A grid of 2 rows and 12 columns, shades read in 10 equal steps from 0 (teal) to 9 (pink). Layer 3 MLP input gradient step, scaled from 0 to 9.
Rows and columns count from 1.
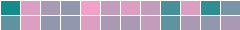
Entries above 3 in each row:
9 10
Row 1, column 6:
7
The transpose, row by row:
0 3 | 8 8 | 6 5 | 5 5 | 9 8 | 7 6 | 8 6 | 7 7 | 2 3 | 8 6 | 1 5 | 4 6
